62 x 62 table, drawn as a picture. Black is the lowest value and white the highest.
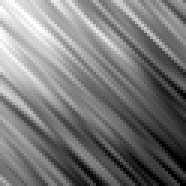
There is an overall slope up to the top left. No row or column stands out. The bottom right is the ninth with the lowest average. The halves do not mirror each other. There are no lone odd cells.
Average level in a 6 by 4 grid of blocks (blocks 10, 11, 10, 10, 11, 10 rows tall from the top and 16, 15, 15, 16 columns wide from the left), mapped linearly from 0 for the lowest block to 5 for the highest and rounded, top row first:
5 4 3 3 / 5 4 3 2 / 4 3 2 1 / 3 2 2 1 / 3 2 1 0 / 2 1 1 0
